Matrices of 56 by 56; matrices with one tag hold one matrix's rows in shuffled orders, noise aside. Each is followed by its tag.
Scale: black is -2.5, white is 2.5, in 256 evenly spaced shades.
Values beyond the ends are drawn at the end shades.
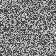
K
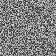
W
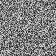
W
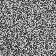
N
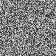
W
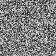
K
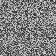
N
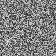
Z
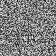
K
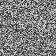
N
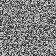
K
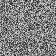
W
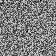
N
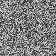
Z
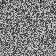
N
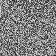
W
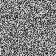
W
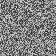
W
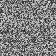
K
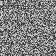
K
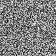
N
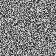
W
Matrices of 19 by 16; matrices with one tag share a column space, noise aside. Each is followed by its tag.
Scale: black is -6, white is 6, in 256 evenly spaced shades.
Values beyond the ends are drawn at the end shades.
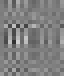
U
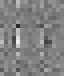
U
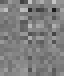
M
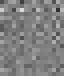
M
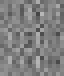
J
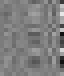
J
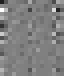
M
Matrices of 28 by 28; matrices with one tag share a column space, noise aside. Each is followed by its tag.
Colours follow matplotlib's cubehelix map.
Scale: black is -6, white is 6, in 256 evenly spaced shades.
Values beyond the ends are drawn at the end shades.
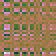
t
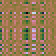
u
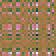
t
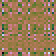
t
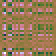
t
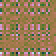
t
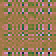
t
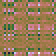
t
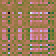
u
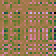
u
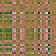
u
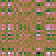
t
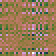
t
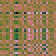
u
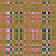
u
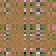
t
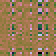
t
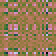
t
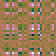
t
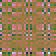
t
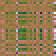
u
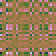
t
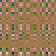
t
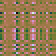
u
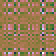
t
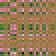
t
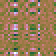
t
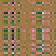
u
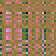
u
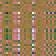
u
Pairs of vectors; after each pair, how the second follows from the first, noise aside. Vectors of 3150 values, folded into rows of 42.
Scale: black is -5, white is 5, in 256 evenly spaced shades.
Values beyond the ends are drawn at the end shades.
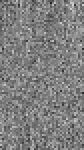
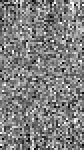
scaled up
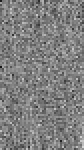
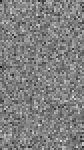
sign-scrambled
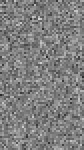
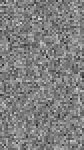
copied
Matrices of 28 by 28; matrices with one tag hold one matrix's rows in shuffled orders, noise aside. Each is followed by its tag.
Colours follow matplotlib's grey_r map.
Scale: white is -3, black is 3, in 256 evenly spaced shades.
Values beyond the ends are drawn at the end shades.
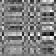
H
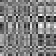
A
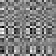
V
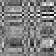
H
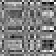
H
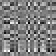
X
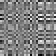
A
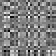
X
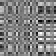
A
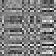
H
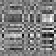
H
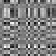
X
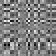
X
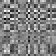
X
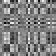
X
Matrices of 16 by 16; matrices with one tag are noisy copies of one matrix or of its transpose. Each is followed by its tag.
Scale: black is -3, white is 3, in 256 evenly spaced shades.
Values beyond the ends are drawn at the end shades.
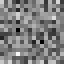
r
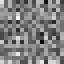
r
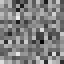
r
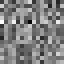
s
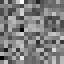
s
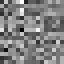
s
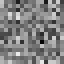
r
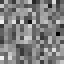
s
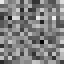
r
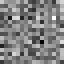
r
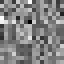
s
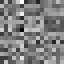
s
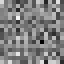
r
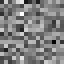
s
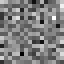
r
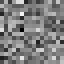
s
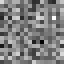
r
